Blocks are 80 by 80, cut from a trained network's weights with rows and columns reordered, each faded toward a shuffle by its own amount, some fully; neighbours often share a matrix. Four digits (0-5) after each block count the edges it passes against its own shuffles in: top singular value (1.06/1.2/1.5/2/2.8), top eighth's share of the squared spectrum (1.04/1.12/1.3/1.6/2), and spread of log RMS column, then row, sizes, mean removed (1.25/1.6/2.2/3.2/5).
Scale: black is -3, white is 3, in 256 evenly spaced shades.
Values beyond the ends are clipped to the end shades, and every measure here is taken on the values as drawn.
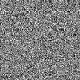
4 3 0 2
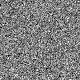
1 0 0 0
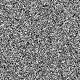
0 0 0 0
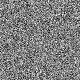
0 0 0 0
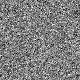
2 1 0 0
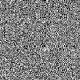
4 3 1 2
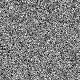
0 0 0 0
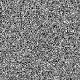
3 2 0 1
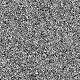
0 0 0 0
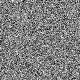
2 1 0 0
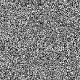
3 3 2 1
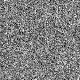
2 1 0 0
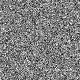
0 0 0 0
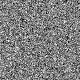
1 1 0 0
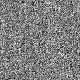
2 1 0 0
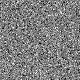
2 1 0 1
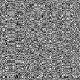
4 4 2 2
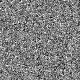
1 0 0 0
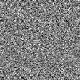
4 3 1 2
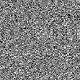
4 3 1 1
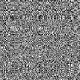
4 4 3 3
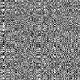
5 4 3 3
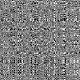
4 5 3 3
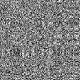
4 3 1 2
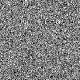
3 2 1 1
